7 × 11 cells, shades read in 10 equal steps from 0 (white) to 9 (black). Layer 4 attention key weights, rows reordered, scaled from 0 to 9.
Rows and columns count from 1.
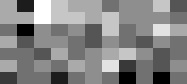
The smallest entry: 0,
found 2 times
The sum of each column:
29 41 23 29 27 30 22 36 32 32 33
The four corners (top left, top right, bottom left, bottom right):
3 6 7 5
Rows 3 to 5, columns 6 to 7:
6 2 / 6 4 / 4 3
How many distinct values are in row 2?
5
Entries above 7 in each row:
1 0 1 0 0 0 3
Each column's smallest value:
3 3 0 2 2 3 1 2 4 1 3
